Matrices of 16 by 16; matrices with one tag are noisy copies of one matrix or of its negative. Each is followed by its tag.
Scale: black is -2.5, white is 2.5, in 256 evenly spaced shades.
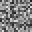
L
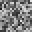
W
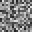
L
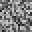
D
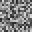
L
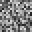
D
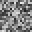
W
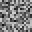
L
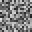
L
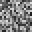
D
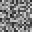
L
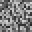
D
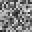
W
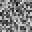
D
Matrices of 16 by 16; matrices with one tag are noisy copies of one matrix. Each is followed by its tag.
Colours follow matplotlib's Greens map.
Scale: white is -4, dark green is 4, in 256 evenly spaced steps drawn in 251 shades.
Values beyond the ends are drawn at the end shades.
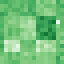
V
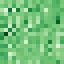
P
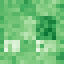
V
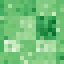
V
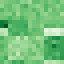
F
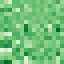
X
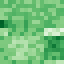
F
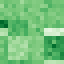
F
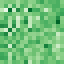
P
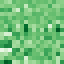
X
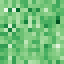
P
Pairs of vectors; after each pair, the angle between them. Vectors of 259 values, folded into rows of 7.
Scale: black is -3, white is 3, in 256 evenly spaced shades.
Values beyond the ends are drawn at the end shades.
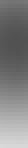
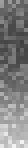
nearly parallel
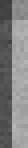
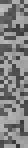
orthogonal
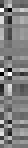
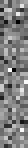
partly opposed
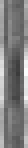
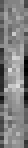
nearly opposite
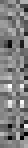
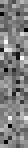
orthogonal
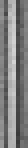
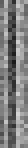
nearly opposite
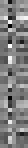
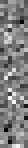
partly opposed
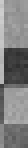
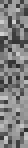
orthogonal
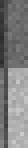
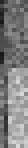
nearly parallel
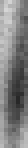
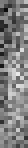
partly opposed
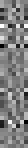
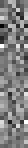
nearly opposite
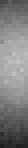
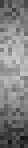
nearly parallel
